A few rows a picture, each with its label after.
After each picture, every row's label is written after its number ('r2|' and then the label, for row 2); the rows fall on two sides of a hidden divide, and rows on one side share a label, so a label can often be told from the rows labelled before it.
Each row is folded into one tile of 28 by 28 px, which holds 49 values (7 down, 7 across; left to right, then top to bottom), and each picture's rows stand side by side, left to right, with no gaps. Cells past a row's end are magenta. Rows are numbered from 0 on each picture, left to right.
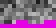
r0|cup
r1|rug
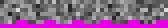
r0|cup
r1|cup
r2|cup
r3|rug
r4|rug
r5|cup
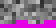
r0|rug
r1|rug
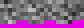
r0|cup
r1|cup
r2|rug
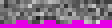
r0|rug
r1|cup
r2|rug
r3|cup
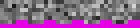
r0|cup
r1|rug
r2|cup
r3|cup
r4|cup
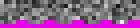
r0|rug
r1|rug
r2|rug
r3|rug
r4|rug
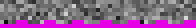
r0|cup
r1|cup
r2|rug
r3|cup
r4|rug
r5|rug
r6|rug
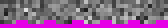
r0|cup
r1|cup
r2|rug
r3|cup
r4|cup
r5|rug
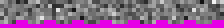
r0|rug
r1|rug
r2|cup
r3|cup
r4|rug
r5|cup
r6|cup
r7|cup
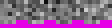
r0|cup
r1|rug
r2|cup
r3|cup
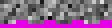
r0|cup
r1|cup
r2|cup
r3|cup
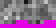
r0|rug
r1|cup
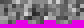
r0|cup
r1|rug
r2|rug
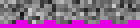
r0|rug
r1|rug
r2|rug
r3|rug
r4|rug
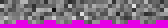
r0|cup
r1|rug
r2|rug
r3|cup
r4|cup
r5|cup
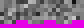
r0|rug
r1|rug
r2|rug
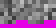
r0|cup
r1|rug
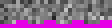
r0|cup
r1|cup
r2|rug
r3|rug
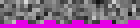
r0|cup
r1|cup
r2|rug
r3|rug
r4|rug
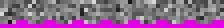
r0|cup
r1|cup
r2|cup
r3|rug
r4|rug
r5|cup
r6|rug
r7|rug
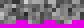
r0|cup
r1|rug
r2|cup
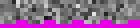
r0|cup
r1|cup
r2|cup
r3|rug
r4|rug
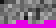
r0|cup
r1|cup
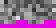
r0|rug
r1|cup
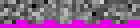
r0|rug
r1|rug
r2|rug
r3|cup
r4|rug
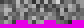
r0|cup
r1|cup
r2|rug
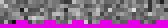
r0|rug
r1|rug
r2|cup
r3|cup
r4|rug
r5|rug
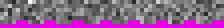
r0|cup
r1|rug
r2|cup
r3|rug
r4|rug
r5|cup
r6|cup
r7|cup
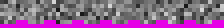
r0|rug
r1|cup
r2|cup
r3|cup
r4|cup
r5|rug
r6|cup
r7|cup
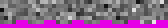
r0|rug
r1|cup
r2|rug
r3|cup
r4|rug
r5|cup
